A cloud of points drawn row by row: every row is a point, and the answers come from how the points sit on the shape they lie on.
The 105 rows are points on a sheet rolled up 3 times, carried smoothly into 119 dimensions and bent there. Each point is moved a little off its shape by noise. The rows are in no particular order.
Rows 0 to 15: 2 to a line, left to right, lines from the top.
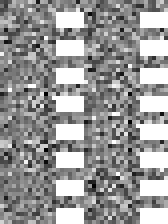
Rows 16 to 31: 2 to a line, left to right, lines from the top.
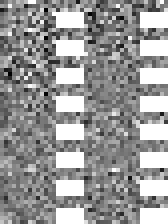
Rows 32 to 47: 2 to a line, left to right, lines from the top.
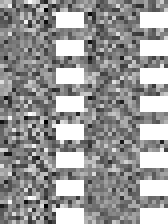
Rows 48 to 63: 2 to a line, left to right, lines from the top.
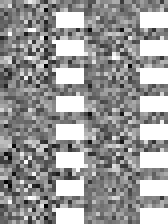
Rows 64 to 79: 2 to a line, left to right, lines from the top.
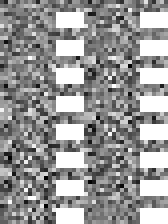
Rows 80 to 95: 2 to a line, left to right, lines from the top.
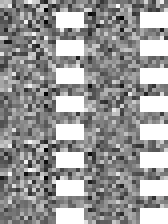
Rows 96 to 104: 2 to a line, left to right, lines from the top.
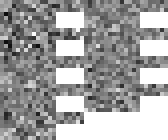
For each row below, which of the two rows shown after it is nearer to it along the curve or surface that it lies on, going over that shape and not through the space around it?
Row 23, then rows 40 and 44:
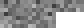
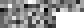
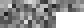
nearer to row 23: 44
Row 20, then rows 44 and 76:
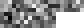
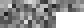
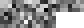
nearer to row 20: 76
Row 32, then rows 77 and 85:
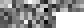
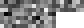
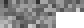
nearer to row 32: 77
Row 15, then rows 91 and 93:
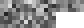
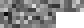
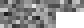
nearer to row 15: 91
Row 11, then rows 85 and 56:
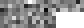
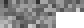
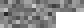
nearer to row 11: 85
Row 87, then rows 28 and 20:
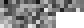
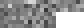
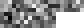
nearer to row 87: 20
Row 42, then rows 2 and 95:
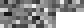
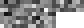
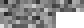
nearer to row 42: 2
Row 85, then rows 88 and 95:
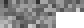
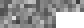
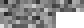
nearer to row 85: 95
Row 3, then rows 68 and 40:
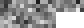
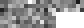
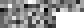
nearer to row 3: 68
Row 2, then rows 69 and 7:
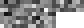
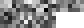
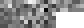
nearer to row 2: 69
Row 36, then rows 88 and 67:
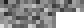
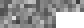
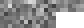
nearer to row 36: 88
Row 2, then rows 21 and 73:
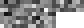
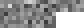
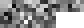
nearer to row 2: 73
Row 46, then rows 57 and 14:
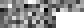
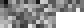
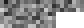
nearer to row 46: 57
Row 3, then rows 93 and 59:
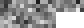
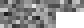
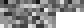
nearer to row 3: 59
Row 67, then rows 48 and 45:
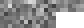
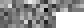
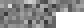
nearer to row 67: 45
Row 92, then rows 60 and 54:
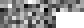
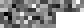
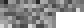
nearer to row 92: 60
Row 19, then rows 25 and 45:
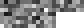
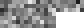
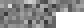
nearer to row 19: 25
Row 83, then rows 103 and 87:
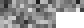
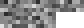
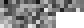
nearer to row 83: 87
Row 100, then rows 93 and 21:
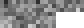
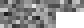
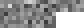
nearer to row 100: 93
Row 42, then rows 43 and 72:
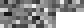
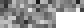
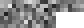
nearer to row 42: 43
